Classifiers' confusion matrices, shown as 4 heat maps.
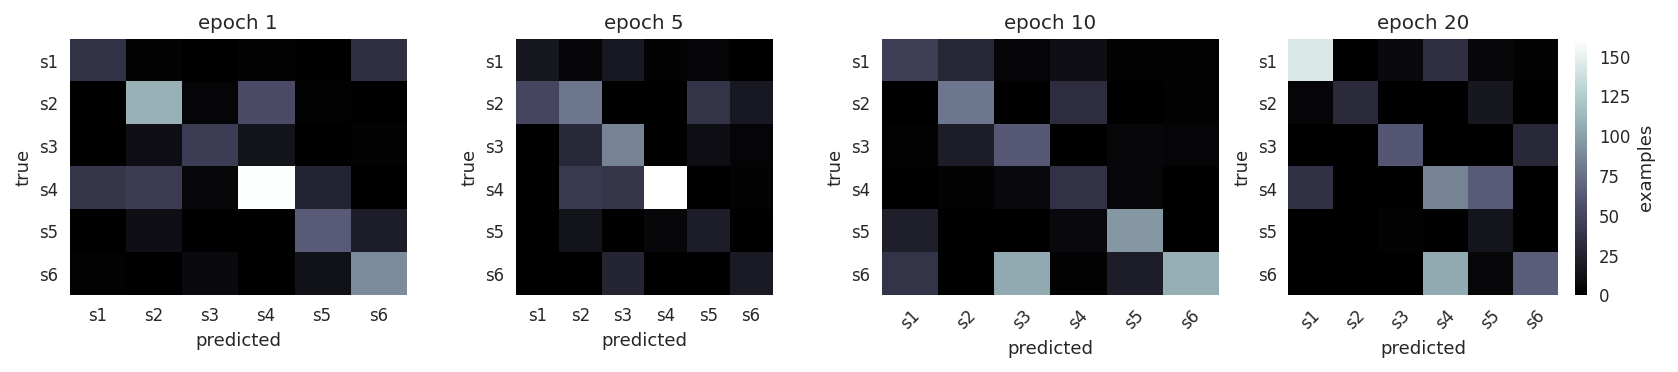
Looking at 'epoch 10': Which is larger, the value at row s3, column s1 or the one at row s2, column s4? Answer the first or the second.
the second
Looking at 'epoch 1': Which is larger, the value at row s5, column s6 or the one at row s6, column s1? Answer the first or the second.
the first
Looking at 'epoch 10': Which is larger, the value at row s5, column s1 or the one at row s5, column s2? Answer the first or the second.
the first
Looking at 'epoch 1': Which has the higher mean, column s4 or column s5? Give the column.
s4
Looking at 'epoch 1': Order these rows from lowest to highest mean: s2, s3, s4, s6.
s3, s6, s2, s4
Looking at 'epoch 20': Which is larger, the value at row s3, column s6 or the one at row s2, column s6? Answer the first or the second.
the first
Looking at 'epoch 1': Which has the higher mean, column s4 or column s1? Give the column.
s4
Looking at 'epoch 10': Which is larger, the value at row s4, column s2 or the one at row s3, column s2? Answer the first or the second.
the second
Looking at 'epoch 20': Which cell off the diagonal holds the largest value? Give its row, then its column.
s6, s4
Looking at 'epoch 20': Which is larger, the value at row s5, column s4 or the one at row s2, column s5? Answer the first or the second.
the second
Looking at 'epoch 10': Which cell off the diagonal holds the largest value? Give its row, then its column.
s6, s3
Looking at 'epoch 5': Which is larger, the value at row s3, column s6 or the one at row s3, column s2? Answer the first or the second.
the second
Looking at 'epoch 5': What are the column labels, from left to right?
s1, s2, s3, s4, s5, s6
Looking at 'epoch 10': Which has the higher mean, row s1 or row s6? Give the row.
s6
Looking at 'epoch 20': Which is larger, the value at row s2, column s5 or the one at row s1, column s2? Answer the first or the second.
the first
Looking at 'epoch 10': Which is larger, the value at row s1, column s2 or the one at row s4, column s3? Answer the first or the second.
the first
